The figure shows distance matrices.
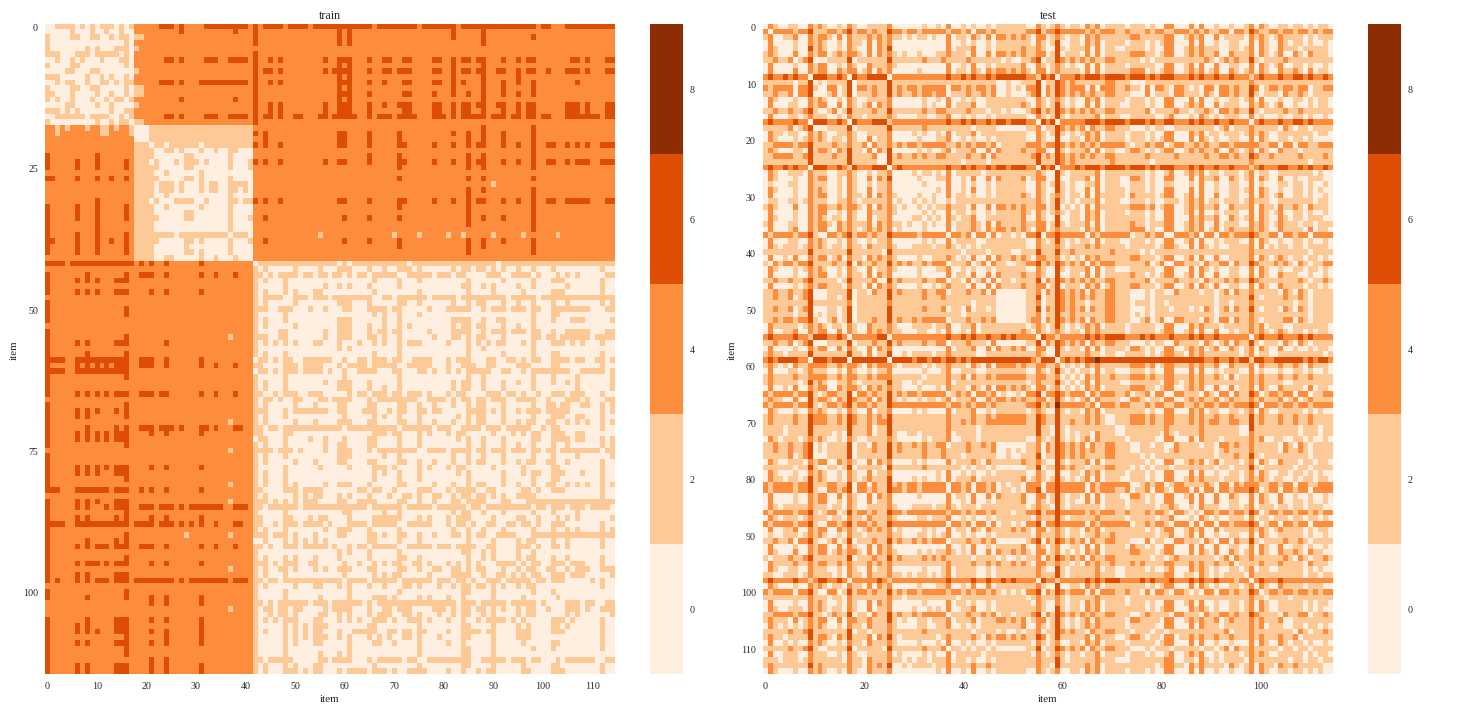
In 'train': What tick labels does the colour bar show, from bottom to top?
0, 2, 4, 6, 8
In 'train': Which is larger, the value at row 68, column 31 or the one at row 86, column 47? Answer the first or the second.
the first
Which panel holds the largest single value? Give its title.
test
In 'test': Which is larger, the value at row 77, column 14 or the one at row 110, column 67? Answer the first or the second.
the second
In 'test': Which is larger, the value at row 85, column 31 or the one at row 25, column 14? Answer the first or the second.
the second
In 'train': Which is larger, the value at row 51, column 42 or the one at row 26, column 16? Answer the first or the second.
the second
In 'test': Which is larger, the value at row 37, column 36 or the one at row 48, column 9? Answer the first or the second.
the second
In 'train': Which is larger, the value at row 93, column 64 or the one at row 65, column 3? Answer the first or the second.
the second
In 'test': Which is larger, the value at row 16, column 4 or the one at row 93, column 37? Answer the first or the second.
the second
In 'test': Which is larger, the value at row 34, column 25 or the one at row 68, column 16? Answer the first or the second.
the first
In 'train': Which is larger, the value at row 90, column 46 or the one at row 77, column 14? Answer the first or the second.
the second
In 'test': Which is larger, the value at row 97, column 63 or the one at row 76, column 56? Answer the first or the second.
the first
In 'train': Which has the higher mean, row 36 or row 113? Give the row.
36
